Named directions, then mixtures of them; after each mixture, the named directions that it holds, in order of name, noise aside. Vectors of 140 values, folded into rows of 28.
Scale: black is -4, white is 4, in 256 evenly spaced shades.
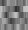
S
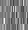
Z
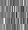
Z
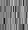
Z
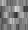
S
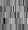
S, Z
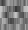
S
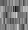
S, Z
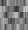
S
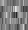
S, Z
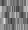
S, Z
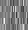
Z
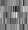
S, Z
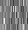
Z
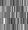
S, Z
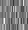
Z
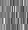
Z
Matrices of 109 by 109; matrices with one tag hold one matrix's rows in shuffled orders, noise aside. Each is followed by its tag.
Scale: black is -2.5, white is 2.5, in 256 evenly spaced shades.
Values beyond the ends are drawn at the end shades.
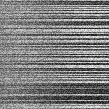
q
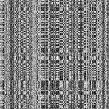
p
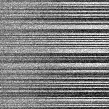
q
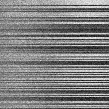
q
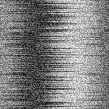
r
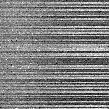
q
